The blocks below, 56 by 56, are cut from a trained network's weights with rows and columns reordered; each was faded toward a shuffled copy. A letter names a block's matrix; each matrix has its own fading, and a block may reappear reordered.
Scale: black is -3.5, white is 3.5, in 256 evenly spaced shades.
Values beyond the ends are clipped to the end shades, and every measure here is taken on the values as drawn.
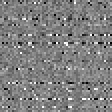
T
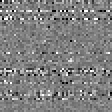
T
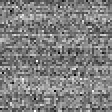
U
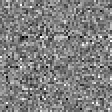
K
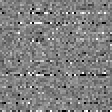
T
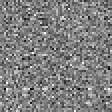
K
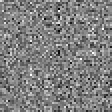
K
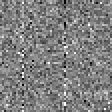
K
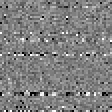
T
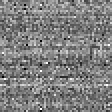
U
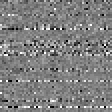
T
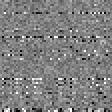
T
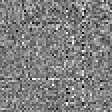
K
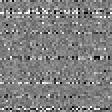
T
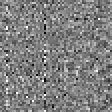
K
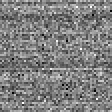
U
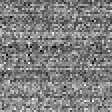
U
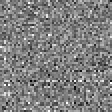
K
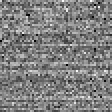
U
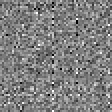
K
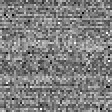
U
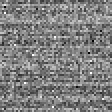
U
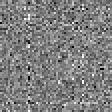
K
